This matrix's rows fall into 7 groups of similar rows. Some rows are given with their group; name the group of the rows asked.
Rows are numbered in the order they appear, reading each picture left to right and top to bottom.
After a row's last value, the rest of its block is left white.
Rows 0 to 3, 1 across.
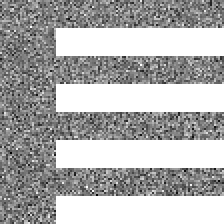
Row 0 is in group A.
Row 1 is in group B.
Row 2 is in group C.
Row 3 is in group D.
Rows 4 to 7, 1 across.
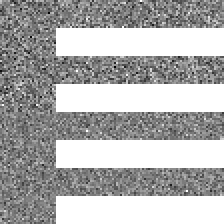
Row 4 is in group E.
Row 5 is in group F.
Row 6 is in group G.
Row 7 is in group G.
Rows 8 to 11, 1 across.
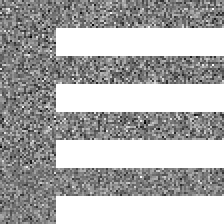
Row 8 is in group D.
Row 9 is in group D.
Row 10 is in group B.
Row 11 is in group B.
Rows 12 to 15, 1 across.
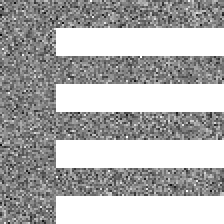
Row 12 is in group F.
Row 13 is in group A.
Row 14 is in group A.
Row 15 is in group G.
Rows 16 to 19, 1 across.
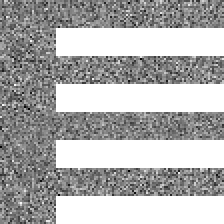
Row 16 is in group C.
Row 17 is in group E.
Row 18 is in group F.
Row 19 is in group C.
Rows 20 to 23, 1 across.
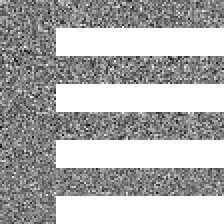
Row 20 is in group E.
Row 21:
C
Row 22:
F
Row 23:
A
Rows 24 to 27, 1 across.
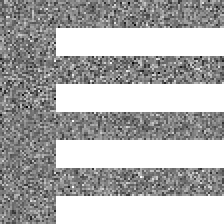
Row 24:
C
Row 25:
B
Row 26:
B
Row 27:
B
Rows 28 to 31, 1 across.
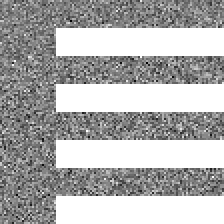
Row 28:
A
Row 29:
A
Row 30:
G
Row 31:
D
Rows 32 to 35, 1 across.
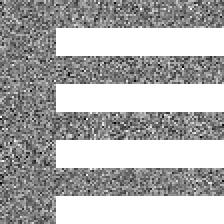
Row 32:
B
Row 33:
A
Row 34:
F
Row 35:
F
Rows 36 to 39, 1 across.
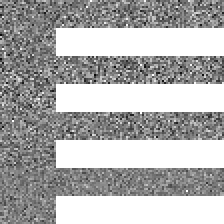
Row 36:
F
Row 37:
B
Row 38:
A
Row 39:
G
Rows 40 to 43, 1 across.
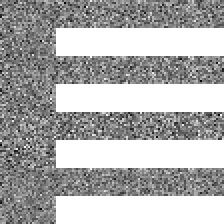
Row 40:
F
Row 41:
F
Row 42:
A
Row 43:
F
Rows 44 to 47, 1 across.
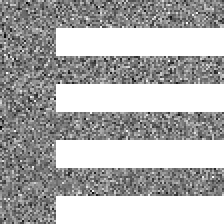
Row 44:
G
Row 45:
C
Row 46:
F
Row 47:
D
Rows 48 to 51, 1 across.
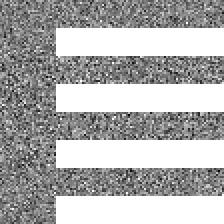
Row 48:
G
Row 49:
E
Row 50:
C
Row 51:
A
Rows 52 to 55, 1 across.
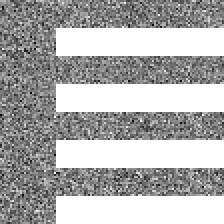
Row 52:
E
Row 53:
E
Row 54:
B
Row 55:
B
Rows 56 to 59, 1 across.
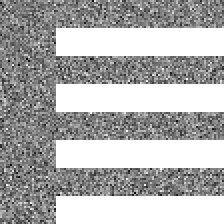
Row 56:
B
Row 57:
G
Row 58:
F
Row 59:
C
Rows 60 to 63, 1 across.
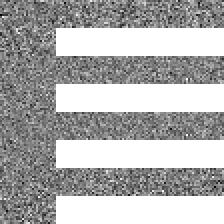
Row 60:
F
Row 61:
G
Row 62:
G
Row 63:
D
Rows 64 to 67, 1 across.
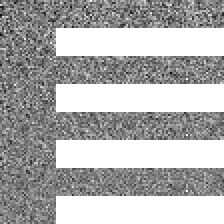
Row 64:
F
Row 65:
G
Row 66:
G
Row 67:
G
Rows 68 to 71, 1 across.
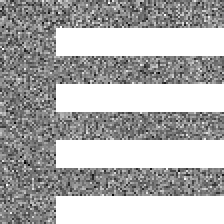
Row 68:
E
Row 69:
B
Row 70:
E
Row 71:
C
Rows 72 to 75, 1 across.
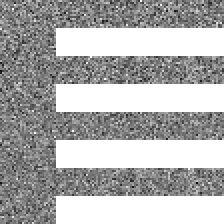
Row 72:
A
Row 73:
F
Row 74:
A
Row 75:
F
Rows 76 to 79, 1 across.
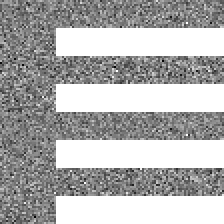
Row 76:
G
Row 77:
F
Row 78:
G
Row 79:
A
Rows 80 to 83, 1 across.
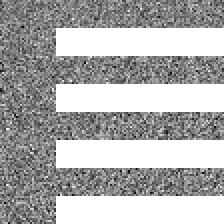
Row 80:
B
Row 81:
F
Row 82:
C
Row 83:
C
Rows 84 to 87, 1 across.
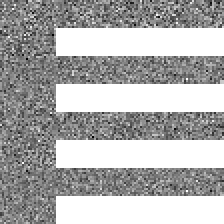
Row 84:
A
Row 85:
G
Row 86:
D
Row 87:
G
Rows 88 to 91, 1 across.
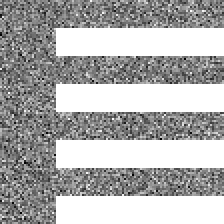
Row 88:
F
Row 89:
D
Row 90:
E
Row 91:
E
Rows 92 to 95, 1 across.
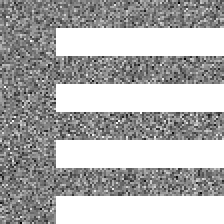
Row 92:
C
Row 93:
D
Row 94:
A
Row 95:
F
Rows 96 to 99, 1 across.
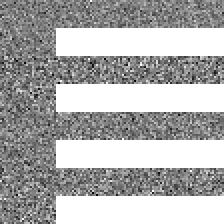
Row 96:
F
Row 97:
C
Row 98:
E
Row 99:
D
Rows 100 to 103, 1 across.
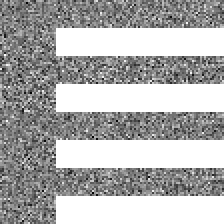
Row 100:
G
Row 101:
D
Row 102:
D
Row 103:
D
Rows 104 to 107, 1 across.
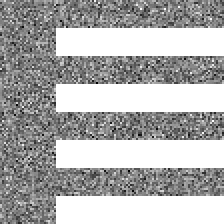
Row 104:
B
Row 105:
D
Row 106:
D
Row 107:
C
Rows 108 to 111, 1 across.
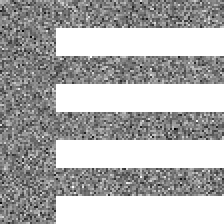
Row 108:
E
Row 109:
F
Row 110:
D
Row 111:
B
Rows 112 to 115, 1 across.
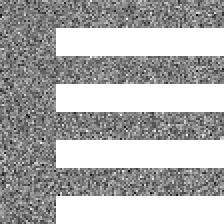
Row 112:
F
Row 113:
F
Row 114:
G
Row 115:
C
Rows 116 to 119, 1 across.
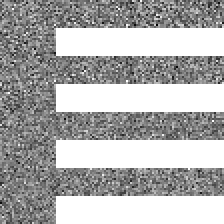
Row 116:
A
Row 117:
A
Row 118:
D
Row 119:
F
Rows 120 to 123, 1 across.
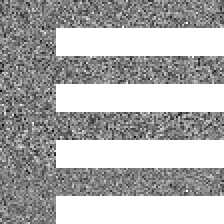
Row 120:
G
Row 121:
F
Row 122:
C
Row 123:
G
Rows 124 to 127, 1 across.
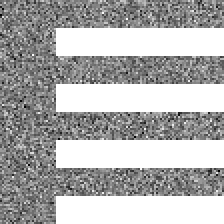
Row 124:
F
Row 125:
E
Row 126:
C
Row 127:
A
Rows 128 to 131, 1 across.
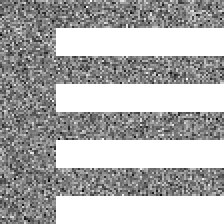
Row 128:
F
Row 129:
G
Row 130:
C
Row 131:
E
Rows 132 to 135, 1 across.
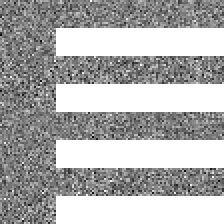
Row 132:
F
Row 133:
B
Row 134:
D
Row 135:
D
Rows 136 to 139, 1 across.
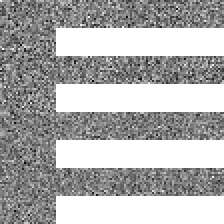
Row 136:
E
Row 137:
D
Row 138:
E
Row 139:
D
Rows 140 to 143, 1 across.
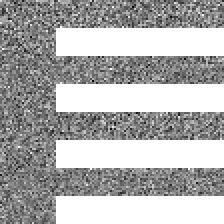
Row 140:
E
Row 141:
D
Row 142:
C
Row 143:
F
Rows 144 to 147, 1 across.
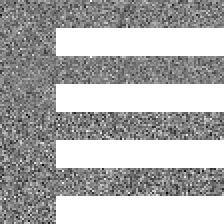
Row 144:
F
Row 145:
F
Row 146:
G
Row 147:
D
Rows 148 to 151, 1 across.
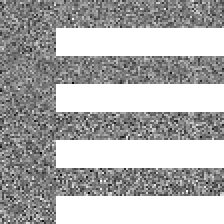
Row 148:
B
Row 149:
F
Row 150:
F
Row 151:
G
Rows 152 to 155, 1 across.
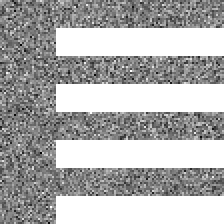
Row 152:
E
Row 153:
C
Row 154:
F
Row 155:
D
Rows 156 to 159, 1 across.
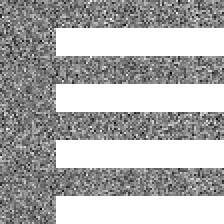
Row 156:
F
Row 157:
F
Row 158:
C
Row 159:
F
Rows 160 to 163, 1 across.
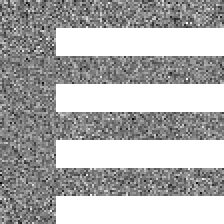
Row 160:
G
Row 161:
G
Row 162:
E
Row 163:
F
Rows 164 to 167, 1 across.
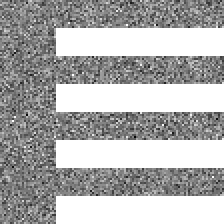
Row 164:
A
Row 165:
B
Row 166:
A
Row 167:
D
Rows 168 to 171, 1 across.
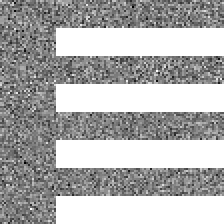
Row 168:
E
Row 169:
A
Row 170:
E
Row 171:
C
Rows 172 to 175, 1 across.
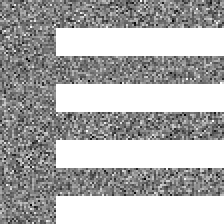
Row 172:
A
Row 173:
G
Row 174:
D
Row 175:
C
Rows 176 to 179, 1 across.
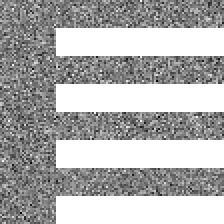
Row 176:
A
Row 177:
A
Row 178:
B
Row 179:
E
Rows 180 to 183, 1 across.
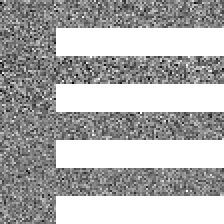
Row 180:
B
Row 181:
F
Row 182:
A
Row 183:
G
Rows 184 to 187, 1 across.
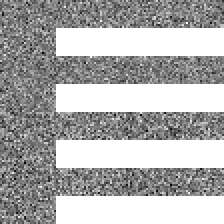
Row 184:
G
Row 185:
F
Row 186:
E
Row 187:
E
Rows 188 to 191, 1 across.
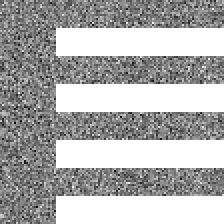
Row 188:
D
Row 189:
E
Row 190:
E
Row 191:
B
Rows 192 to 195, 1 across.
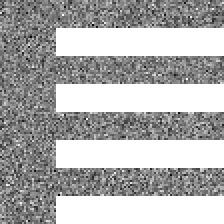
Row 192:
D
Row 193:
G
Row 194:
F
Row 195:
C
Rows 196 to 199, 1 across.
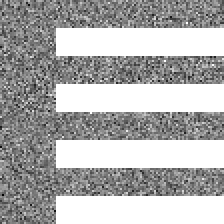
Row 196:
G
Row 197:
D
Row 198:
F
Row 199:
E
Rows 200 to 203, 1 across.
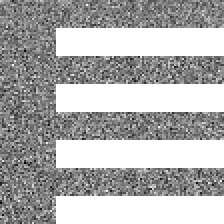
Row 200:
E
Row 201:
A
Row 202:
E
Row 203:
F
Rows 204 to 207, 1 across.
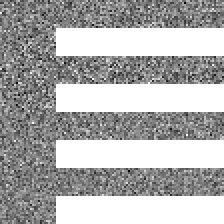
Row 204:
D
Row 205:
D
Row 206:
G
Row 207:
C
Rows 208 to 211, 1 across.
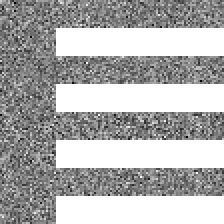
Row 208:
E
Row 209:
F
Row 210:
B
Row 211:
B
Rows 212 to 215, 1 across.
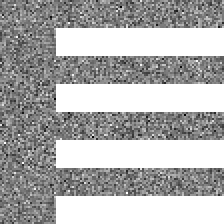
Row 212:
A
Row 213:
B
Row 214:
D
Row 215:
A
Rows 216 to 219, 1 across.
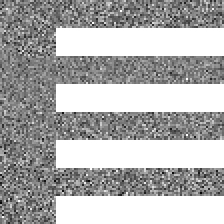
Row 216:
D
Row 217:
G
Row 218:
G
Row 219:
F
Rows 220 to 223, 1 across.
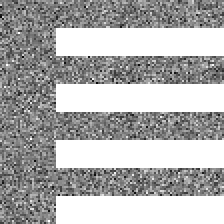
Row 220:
F
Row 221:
D
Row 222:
A
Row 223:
C
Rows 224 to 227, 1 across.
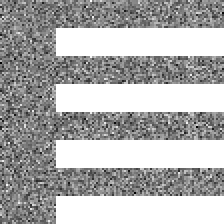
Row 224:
F
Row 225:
F
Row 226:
F
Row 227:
C
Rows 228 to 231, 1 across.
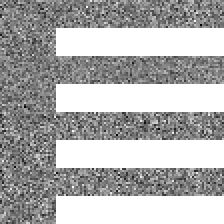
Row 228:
F
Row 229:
E
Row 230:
B
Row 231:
B
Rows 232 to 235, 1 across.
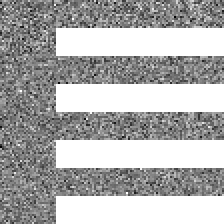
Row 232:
B
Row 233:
C
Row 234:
F
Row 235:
A
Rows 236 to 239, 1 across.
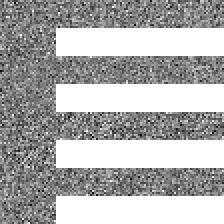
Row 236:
C
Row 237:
F
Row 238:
D
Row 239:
D
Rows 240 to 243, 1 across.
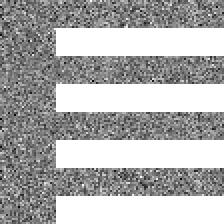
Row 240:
F
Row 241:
D
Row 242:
F
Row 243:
B
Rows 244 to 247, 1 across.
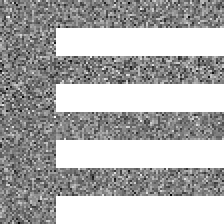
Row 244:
C
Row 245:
F
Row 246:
B
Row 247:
C
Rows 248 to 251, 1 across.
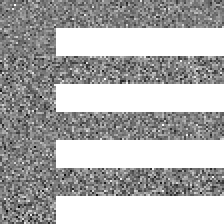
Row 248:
A
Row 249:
F
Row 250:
G
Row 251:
D
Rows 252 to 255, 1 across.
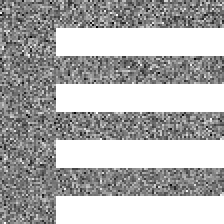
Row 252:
D
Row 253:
B
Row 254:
G
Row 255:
G
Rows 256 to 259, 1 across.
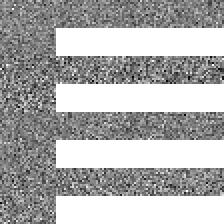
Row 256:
A
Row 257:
D
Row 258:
D
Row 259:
G
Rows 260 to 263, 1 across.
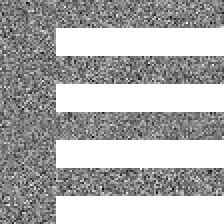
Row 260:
G
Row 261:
D
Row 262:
D
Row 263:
A
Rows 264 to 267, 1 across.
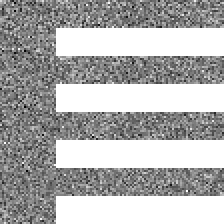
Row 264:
E
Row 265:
E
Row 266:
D
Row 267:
G
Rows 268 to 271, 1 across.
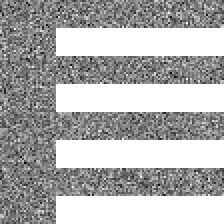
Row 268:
G
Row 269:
G
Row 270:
E
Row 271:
B
